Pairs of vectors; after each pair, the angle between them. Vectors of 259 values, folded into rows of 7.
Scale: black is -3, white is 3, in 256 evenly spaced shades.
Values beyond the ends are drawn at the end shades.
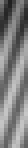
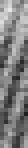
nearly opposite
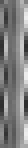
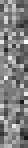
partly opposed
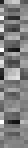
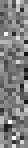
orthogonal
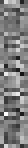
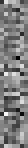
nearly parallel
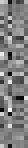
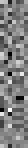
nearly parallel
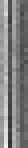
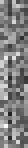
partly aligned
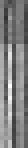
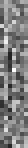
partly opposed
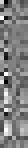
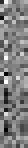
nearly opposite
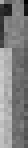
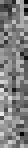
partly aligned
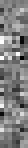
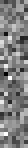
partly aligned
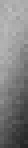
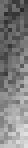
nearly opposite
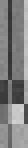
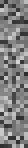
orthogonal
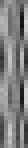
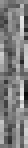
nearly opposite
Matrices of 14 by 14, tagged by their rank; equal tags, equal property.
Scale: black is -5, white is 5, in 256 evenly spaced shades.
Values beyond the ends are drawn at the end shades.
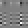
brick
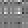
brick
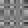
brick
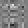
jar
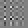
brick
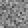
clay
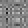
jar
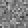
clay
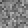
clay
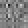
jar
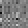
jar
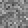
clay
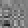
jar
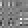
jar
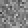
clay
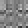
jar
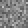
clay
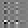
brick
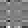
brick
